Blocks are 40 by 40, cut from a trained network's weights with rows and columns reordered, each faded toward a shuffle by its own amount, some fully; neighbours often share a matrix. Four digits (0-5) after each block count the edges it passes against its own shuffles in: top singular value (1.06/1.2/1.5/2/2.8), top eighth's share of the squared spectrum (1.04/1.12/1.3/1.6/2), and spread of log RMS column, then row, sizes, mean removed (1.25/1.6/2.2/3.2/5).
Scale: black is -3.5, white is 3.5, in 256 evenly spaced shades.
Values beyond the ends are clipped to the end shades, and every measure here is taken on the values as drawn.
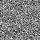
0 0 0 0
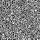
2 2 0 0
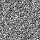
0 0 0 0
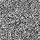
2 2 0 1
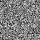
0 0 0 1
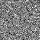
1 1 0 0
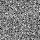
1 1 0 0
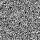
1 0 0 0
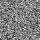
2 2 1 1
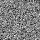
0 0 0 0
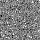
0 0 0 1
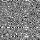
3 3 0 2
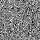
2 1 0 0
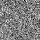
2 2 0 0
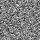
1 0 0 0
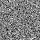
0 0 0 0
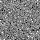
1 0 0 0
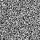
1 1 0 0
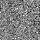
1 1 0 0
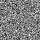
0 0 0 0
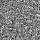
0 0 0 0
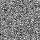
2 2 1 0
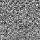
3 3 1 1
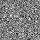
3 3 0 1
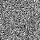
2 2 0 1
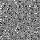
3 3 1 1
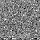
2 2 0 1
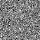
1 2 1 0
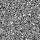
0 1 0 0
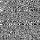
3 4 0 2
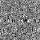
3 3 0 2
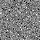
1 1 0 0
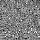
2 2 0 1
